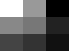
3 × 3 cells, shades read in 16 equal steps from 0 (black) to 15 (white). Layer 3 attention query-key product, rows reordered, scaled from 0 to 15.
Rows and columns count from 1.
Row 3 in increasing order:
1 3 4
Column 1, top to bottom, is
15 8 4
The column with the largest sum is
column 1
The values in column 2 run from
3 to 9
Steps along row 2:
down down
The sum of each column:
27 19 3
